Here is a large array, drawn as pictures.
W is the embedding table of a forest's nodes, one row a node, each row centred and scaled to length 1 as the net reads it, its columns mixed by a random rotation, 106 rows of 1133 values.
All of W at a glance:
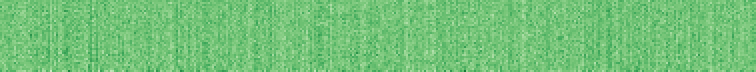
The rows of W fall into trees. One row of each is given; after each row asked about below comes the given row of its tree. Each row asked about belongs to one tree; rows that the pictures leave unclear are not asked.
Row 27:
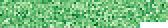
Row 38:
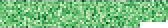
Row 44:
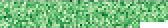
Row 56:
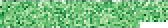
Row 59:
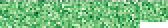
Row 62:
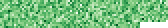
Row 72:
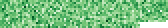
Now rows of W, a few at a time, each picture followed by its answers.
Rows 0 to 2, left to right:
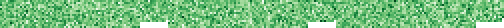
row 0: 27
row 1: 38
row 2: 62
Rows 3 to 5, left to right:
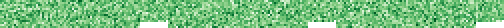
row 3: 44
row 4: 56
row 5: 59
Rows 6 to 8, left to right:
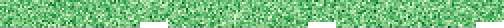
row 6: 62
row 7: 38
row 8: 27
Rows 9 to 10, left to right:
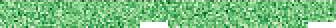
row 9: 38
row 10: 59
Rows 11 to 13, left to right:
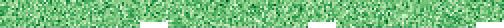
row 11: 56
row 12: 62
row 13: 38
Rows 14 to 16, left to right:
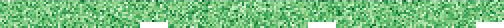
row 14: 38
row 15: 27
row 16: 56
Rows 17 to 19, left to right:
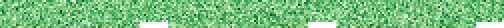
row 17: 56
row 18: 44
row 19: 38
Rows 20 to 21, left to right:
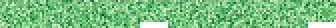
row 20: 44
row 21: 27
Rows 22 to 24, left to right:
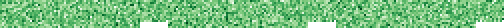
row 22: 44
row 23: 56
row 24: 56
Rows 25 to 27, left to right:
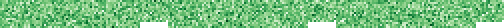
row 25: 27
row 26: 56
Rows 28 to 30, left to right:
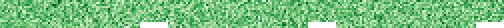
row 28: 62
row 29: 44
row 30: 38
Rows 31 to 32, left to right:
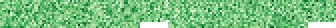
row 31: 62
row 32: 38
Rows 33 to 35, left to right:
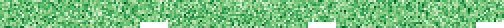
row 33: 62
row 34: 27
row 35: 62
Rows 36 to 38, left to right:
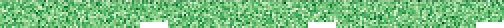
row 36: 72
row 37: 27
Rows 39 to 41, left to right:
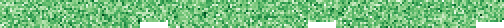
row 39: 44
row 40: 59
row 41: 56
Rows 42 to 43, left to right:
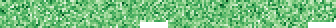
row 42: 56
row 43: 62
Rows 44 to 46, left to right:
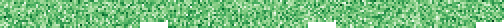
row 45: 27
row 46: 38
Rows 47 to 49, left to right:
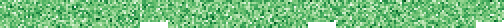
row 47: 59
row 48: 38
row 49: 56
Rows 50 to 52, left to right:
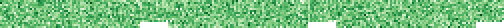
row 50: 59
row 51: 59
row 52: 56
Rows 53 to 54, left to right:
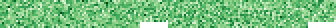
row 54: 27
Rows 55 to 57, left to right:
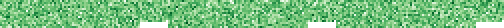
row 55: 59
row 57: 27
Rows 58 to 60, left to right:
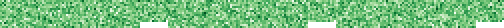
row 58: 38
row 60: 56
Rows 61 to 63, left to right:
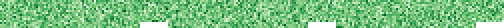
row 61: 38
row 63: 27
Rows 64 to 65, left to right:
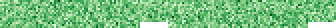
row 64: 62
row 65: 44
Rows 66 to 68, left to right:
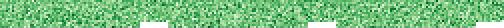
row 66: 27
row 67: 38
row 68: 72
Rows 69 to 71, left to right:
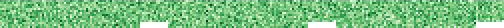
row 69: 44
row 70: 72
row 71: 59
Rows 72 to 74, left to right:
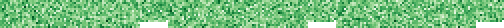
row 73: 56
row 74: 56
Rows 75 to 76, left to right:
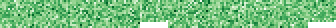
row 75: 59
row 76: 27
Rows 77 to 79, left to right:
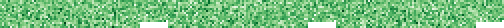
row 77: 27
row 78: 27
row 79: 27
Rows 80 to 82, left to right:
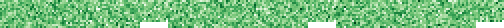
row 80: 62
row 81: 62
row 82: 56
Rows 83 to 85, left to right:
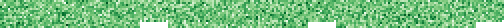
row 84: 44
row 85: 27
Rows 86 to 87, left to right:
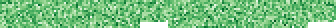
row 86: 44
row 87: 72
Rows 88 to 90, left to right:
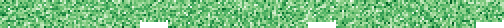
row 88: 56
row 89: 27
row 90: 62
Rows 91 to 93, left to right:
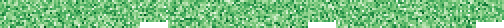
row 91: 56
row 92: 56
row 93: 59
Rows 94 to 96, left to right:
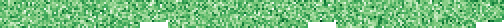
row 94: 38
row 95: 38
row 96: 38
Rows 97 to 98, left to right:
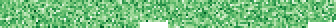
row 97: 72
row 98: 59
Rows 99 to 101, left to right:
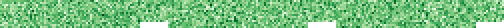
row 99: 44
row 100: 72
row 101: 62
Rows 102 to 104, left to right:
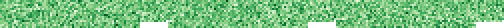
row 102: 44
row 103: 62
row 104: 72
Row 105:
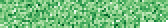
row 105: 44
